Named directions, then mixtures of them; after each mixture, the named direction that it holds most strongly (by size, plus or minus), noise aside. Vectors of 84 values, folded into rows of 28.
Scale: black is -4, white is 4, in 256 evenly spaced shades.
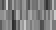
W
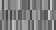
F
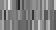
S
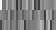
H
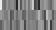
H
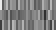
F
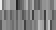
H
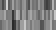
W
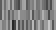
F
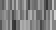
W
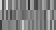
F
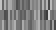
F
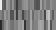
H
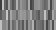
F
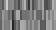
W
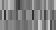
S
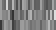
W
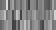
W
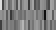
H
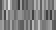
S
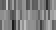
W
